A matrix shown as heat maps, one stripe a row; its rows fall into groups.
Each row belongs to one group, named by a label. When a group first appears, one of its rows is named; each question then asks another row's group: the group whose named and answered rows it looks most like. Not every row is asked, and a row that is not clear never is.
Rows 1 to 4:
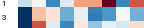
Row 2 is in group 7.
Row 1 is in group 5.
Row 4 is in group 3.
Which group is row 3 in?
7
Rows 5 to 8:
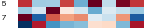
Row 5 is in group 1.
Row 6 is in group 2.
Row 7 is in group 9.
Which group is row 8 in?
3
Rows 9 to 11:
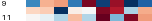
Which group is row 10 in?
5
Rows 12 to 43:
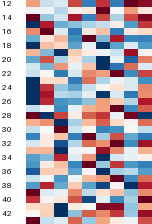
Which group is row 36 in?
7
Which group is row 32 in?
5
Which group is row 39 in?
1
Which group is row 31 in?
7
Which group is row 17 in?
7
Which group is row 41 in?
5
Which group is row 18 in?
7
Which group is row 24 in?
3
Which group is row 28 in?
9
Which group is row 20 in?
3
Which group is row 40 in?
1
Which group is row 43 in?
1
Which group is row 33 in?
5
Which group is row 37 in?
5
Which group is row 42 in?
5
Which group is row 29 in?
5
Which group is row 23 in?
7
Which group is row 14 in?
1
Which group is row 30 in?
2
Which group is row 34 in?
2
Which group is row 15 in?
3
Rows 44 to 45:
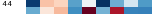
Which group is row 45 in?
7
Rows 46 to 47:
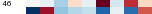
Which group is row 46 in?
1
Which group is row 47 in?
3
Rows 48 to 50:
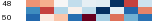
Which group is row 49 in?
3
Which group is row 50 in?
7
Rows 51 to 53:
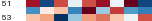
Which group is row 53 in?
5
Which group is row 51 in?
9
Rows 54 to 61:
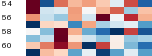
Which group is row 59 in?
2
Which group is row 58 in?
2
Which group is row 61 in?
7
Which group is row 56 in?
1
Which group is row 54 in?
9
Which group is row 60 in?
2
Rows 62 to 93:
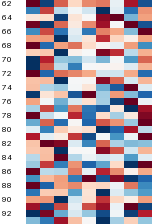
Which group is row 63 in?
3
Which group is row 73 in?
5
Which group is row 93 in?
2
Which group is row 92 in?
3
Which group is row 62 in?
9
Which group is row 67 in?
5
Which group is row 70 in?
3
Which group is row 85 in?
3
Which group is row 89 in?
7
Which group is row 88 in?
9
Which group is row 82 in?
2
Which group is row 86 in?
1
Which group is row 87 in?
7
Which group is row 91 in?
9
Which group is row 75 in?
7
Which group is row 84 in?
2
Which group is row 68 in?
9
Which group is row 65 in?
9
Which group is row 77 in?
3
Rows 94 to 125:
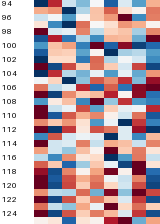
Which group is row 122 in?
9
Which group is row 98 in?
1
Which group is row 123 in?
1
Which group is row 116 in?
2
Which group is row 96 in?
5
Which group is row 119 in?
9
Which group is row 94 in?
3
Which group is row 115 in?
1
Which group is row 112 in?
9
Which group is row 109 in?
1
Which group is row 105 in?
5
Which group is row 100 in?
7
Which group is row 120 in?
9
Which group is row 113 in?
3
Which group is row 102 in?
7
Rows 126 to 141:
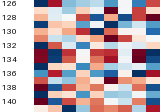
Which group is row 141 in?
5
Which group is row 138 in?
9
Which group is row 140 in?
9
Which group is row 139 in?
7
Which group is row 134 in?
9
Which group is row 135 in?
7
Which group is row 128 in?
1
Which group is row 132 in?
3
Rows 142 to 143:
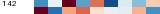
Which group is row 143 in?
9
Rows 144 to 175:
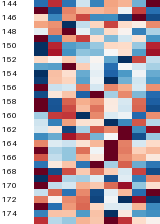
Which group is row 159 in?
9
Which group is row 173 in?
9
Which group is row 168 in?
9
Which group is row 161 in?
2
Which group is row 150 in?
3
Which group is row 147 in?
5
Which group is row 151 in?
3
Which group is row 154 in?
7
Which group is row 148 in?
2
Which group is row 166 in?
1
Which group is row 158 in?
9
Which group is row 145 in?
9
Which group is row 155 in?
7
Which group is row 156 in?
1
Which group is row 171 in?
3
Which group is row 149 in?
9
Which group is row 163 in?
2
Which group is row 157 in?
7
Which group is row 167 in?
7
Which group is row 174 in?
7
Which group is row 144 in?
3
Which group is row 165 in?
1
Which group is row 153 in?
2
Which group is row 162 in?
5
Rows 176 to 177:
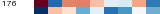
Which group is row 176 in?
9
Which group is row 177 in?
7
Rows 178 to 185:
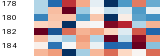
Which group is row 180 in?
7
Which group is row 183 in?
1
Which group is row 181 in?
5
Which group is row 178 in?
2
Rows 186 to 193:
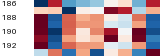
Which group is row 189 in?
9
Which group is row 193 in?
3
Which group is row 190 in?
9
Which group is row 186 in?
3
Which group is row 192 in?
9
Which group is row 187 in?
5
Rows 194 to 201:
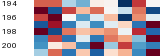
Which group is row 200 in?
7
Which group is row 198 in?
9
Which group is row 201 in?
3
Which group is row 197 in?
3
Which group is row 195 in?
9
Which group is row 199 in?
3
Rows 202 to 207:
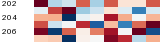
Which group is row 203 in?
2
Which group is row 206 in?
9
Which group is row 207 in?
5
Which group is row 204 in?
5
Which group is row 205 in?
1
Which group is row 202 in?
1
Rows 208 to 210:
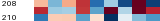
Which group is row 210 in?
7
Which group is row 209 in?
1
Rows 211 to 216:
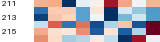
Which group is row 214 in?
3
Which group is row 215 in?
1
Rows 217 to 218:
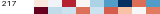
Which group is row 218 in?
1
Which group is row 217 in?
2
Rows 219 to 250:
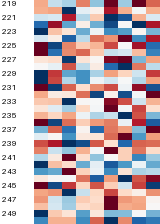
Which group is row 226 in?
9
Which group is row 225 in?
9
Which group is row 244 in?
1
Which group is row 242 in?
7
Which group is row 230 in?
3
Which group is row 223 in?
7
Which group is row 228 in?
2
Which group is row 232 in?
1
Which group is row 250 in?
7
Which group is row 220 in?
5
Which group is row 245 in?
9
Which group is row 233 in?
5
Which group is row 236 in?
9
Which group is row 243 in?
2
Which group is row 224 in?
5
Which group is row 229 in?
3
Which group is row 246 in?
5
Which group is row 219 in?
1
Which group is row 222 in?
3
